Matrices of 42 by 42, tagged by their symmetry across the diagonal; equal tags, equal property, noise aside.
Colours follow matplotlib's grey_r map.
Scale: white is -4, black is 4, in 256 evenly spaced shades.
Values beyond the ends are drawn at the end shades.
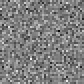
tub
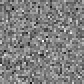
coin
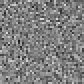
tub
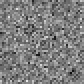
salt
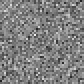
salt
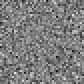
salt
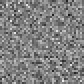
coin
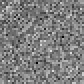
salt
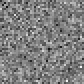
salt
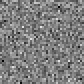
coin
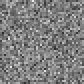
coin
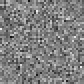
tub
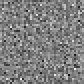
tub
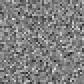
tub
